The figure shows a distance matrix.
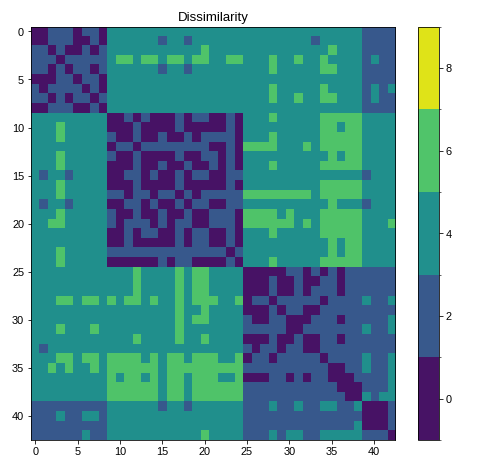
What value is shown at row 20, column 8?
4
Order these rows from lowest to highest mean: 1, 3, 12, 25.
25, 1, 12, 3
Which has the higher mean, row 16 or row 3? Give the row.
3
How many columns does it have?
43
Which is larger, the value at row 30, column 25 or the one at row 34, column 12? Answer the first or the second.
the second
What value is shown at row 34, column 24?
6
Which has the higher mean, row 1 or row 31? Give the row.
31
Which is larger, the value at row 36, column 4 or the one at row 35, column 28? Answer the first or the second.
the first
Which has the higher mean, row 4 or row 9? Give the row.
4
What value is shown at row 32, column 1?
4
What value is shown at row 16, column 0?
4
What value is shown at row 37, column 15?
4
